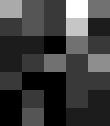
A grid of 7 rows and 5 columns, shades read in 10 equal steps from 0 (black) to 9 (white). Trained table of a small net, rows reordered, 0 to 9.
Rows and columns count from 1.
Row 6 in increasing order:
0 0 1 2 2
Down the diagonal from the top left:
6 3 0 2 2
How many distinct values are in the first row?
5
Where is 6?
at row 1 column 1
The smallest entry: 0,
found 7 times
